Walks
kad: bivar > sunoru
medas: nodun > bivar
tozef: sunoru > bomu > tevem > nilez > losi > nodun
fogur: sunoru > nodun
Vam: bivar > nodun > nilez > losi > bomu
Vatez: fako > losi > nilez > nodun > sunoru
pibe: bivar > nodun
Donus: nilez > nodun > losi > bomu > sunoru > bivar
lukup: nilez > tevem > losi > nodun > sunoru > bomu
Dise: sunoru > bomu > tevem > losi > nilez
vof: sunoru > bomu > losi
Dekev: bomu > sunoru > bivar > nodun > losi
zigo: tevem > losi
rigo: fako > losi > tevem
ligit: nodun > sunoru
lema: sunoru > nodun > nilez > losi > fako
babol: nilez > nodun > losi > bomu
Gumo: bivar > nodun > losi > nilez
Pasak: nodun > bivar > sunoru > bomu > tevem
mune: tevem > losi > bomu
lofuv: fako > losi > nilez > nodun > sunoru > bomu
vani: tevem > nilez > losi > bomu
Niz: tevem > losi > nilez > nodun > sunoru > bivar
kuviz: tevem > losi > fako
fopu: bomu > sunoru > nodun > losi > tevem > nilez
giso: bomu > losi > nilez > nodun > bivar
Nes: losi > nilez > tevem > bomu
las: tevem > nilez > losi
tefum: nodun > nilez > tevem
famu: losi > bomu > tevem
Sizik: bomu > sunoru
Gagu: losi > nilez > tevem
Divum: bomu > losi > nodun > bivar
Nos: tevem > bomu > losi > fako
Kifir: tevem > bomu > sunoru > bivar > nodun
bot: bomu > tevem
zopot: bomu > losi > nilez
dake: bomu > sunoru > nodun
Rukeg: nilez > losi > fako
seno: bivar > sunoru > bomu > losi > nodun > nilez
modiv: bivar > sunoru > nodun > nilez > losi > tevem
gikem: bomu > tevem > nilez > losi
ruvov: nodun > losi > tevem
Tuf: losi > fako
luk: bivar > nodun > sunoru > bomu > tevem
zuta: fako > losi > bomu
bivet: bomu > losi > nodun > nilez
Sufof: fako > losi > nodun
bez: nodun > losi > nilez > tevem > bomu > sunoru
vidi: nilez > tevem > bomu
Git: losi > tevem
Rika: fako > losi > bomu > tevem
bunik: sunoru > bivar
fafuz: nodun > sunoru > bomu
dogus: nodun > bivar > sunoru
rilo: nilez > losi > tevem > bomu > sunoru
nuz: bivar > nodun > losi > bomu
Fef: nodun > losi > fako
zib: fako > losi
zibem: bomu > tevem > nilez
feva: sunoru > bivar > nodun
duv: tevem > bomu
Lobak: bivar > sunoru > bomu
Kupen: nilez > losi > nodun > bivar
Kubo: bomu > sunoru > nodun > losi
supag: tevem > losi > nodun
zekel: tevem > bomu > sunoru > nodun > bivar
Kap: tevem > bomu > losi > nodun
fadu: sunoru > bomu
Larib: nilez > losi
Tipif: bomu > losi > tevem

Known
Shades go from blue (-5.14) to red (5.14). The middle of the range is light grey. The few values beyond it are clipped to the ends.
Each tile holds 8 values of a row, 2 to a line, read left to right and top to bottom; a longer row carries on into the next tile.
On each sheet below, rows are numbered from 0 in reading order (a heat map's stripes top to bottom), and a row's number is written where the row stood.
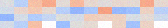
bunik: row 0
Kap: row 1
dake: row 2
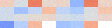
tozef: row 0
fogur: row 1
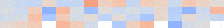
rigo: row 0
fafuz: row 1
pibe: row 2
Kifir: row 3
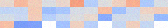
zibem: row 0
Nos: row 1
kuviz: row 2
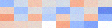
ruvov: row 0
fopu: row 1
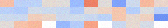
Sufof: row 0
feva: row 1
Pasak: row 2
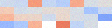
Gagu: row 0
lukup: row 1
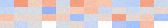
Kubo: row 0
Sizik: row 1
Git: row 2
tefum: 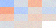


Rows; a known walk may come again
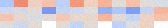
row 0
Dekev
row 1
Kubo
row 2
supag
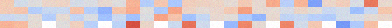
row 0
zuta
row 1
Gumo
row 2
Vatez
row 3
dogus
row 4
kad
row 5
Kupen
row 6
tozef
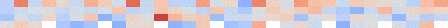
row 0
Niz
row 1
Dise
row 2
las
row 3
famu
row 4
fogur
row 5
Sizik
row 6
Kifir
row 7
bunik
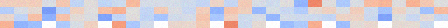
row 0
zopot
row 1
Tuf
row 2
vidi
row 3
rigo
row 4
babol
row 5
feva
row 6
luk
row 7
mune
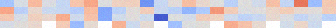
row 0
tefum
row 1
Tipif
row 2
Rukeg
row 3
Kap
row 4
medas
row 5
rilo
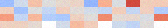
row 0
ruvov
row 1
zib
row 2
gikem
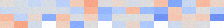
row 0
Fef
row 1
bot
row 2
seno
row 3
Pasak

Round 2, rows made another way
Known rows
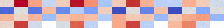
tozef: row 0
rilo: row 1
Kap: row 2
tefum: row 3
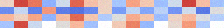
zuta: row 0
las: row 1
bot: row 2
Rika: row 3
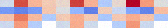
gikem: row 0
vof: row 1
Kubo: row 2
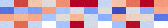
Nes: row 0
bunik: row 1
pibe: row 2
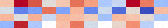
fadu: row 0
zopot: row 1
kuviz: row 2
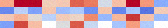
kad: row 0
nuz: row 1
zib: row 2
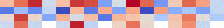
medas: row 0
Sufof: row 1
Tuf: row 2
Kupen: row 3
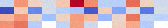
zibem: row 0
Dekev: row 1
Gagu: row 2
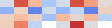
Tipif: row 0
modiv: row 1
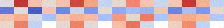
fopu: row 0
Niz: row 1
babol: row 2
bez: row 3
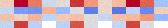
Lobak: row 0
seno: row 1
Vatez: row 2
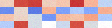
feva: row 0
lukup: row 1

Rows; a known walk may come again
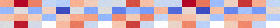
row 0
Donus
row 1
tefum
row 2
vani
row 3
kuviz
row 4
bez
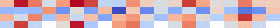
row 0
fafuz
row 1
dake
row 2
zibem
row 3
bivet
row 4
Larib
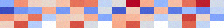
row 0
vidi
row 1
Gumo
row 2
Nos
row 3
medas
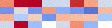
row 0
fogur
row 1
mune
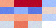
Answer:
ligit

